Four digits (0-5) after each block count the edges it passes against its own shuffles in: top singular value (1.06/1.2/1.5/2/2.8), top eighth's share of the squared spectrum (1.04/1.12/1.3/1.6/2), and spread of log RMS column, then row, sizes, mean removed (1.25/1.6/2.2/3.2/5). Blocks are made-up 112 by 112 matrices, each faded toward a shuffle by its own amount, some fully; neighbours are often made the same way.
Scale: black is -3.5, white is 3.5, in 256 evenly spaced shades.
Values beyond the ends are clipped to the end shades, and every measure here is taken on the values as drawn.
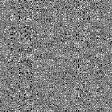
4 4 3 2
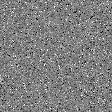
2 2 1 0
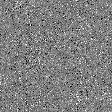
3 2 1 0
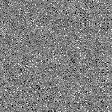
3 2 1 0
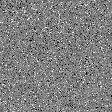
1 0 0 0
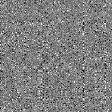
4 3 2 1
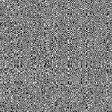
4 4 3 2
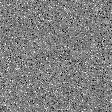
0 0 0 0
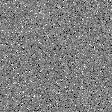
1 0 0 0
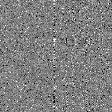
4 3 2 1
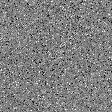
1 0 0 0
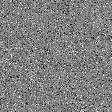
1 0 0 0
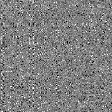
4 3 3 1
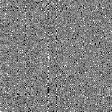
4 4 3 2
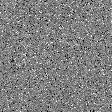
1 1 0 0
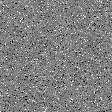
2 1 0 0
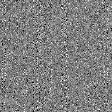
1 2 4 0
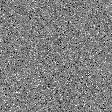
0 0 0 0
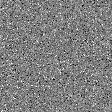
0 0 0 0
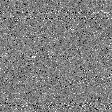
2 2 0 3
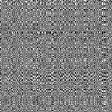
5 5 4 4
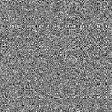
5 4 3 3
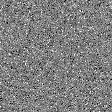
1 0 0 0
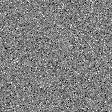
2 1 0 0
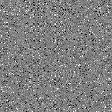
4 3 1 1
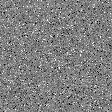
0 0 0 0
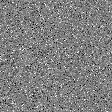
3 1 0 0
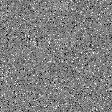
3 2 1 0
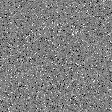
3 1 0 0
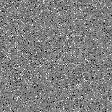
3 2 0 1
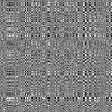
5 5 4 4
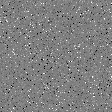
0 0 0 0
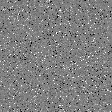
3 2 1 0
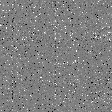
3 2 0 0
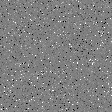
0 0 0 0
